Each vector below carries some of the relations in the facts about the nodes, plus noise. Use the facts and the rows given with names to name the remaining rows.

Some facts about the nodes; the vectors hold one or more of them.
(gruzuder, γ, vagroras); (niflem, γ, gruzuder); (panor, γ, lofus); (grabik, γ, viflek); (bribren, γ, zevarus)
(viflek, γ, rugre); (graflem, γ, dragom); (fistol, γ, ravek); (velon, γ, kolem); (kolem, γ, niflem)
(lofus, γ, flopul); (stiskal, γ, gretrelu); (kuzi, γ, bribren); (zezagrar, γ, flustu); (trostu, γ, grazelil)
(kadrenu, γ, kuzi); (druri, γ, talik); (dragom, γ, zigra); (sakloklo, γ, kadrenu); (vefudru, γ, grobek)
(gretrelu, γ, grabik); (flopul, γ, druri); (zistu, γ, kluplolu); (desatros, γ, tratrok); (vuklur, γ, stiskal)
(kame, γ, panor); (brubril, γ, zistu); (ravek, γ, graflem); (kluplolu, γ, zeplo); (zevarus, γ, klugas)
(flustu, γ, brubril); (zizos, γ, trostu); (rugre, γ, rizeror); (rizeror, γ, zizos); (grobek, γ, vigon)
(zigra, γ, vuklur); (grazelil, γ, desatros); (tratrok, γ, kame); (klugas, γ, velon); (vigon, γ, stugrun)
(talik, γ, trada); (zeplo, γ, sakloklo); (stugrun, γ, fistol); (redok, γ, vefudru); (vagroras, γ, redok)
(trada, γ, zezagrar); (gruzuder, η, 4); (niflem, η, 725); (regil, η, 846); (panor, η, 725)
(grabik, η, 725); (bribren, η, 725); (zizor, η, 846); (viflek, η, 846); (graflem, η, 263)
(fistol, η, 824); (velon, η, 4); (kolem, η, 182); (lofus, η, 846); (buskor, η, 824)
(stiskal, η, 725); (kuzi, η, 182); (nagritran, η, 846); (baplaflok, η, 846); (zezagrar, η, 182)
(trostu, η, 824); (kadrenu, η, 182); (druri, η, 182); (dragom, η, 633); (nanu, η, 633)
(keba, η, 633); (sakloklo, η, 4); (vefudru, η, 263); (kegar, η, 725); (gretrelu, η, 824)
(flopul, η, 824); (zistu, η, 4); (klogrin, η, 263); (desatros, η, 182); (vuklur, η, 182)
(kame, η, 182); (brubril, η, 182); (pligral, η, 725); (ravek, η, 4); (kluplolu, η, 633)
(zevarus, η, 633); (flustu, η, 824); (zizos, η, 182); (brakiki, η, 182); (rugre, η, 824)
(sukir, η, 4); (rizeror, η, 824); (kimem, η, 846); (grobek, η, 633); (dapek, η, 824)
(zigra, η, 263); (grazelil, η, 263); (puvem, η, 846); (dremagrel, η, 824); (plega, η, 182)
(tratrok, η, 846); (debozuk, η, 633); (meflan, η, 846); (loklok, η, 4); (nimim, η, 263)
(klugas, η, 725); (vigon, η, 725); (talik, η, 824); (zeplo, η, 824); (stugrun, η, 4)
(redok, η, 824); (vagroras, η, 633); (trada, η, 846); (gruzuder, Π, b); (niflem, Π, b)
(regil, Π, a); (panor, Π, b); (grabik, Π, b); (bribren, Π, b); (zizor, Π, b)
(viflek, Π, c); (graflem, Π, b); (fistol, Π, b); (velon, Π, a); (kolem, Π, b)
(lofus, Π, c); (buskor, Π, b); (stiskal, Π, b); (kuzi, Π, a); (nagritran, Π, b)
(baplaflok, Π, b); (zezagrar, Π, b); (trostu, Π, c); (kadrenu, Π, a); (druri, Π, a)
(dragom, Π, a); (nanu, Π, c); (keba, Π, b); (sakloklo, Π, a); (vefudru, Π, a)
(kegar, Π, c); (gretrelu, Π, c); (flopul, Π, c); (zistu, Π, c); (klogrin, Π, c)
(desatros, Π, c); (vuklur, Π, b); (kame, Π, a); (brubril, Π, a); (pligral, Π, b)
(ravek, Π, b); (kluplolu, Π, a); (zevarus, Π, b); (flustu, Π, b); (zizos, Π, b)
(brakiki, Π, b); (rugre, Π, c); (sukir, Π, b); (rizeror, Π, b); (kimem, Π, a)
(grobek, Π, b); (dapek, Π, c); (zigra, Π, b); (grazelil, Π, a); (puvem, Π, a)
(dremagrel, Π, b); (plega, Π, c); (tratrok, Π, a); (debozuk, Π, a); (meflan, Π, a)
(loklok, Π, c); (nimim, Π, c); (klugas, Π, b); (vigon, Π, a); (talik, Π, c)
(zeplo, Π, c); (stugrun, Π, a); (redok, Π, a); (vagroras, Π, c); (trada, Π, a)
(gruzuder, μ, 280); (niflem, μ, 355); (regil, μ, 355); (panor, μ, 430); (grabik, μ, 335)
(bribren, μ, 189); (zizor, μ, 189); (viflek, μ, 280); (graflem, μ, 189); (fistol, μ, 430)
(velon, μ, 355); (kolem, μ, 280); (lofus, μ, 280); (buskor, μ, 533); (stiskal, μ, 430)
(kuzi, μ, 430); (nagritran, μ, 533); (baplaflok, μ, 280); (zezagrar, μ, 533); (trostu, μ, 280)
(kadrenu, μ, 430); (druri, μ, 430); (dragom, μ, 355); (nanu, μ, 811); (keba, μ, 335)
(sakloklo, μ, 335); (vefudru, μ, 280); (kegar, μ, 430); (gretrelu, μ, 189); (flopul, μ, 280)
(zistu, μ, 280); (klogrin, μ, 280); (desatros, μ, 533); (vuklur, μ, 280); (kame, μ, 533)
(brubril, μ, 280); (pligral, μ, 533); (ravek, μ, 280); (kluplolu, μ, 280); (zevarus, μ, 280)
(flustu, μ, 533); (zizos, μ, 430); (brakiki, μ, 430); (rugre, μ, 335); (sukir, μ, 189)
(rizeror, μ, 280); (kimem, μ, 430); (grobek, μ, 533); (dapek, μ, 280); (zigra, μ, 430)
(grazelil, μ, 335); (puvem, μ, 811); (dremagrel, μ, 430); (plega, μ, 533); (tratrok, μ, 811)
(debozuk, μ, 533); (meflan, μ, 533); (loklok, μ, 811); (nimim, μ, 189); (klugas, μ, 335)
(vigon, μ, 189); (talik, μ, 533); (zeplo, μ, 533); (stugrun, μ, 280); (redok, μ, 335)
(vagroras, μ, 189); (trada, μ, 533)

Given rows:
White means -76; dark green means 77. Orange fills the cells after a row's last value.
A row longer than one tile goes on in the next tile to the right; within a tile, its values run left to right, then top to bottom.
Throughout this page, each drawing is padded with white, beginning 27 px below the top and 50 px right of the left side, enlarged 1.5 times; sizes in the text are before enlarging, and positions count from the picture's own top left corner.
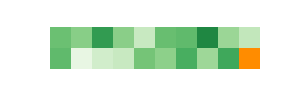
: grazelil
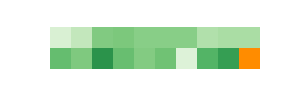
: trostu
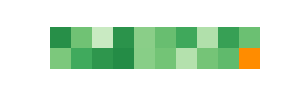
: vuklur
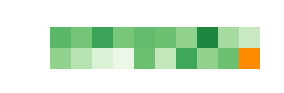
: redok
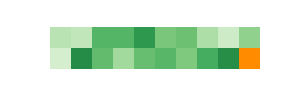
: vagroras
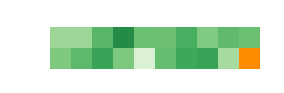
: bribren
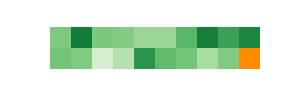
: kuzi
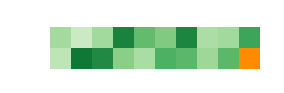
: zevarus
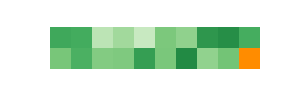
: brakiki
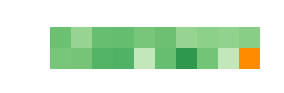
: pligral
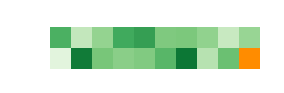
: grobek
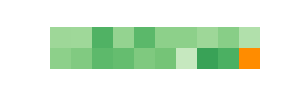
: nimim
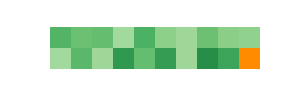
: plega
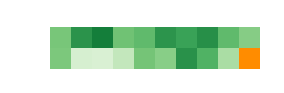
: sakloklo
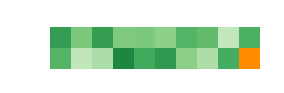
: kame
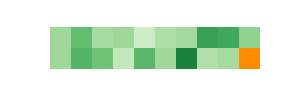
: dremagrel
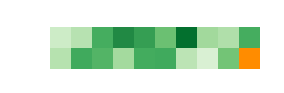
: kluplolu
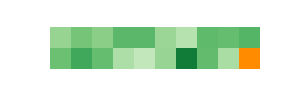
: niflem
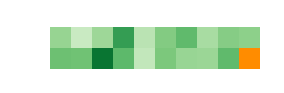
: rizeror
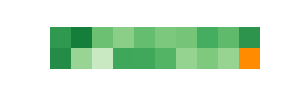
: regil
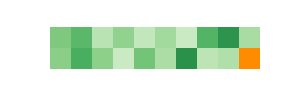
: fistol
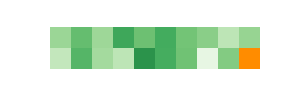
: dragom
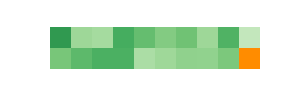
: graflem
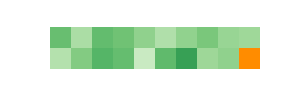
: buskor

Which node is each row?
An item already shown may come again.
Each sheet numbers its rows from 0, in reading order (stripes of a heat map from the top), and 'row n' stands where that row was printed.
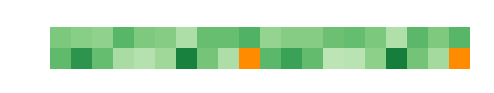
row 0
niflem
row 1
niflem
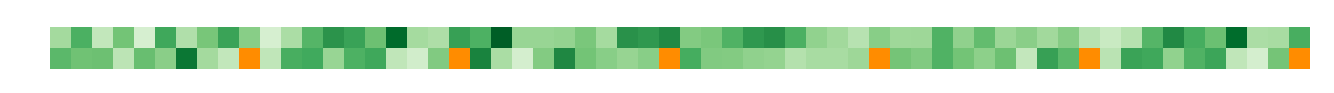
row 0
stiskal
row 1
kluplolu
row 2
kimem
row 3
vigon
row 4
nimim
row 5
kluplolu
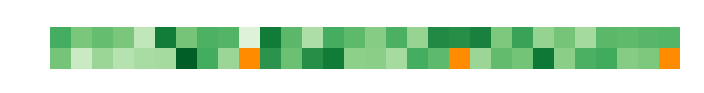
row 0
grabik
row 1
baplaflok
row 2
zezagrar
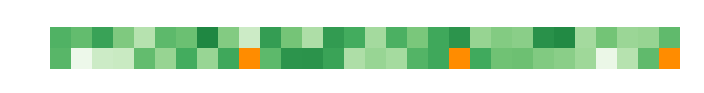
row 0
grazelil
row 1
kolem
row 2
vefudru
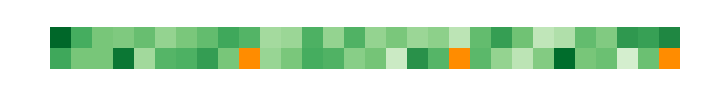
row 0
nagritran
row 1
nimim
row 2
druri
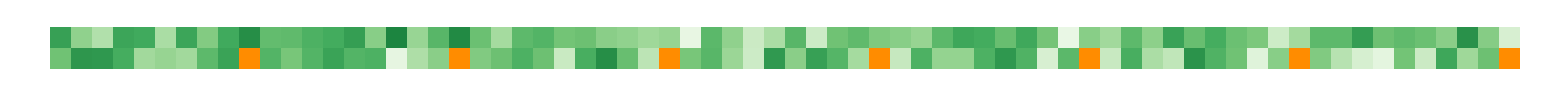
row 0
kolem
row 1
brubril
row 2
pligral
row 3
kegar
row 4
debozuk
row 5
dragom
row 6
redok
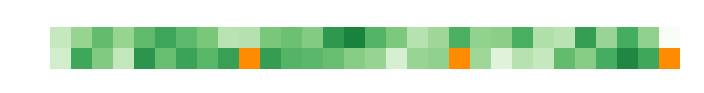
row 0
nanu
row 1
stugrun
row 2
rugre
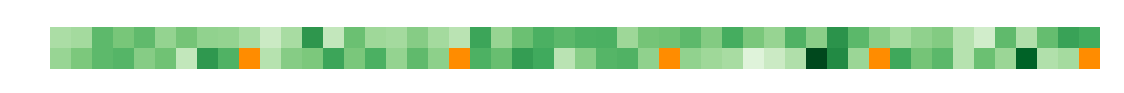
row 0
nimim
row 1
talik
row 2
sukir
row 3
klugas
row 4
panor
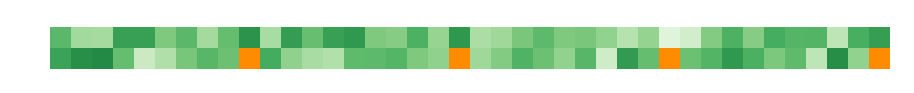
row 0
gruzuder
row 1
velon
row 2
gretrelu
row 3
zistu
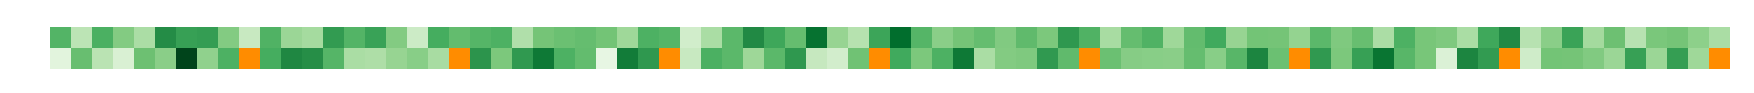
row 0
keba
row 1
ravek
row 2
viflek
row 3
kluplolu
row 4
zizor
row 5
loklok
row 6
lofus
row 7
zeplo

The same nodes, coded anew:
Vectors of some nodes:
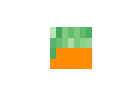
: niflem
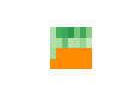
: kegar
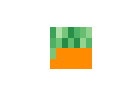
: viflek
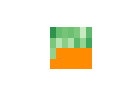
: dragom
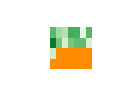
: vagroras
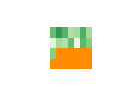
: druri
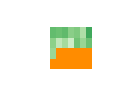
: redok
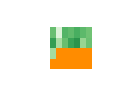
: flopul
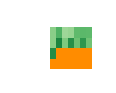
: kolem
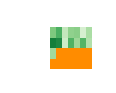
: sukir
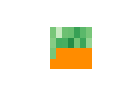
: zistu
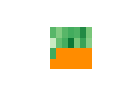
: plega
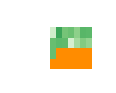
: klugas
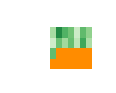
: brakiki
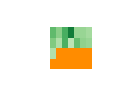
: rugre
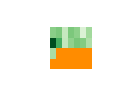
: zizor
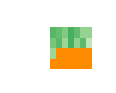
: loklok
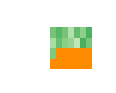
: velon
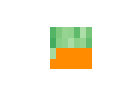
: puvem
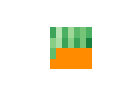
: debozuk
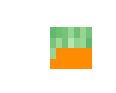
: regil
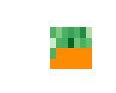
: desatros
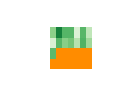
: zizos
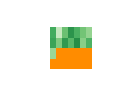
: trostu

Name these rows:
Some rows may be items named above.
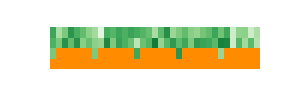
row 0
viflek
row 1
zeplo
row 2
kame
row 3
gruzuder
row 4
sukir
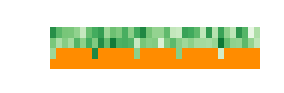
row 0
dragom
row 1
vuklur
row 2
grazelil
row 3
panor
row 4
gretrelu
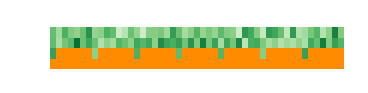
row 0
grobek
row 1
keba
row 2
zevarus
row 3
rizeror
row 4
brubril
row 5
panor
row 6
zezagrar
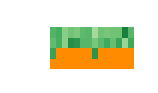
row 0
ravek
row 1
pligral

